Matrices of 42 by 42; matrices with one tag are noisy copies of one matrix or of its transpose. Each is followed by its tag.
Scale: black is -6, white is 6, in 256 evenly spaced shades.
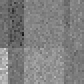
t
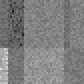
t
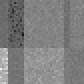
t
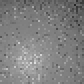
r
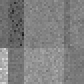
t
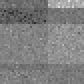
t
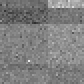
t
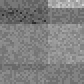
t
